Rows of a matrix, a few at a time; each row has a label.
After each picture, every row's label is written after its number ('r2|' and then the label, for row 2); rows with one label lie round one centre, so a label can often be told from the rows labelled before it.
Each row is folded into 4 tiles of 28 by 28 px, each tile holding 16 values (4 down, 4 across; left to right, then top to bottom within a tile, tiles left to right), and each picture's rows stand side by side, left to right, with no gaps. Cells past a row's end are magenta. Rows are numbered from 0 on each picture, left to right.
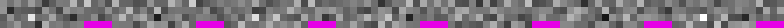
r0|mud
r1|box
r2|mud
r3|mud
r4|box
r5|box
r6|mud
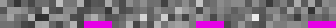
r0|box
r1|mud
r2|mud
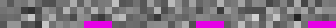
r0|mud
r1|box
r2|mud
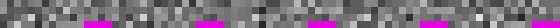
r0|mud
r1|mud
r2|mud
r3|mud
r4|mud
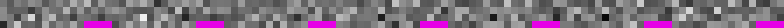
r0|mud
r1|mud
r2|mud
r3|box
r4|box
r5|box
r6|box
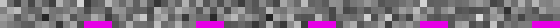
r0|box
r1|mud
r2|box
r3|mud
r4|mud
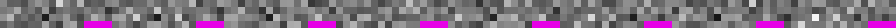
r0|box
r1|box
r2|box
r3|mud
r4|box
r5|mud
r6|box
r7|mud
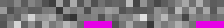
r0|mud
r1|mud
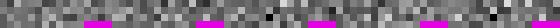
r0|mud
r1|box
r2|box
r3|mud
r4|box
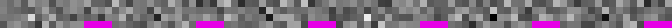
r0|mud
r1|box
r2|box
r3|mud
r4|box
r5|box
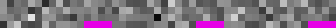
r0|mud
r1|box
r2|box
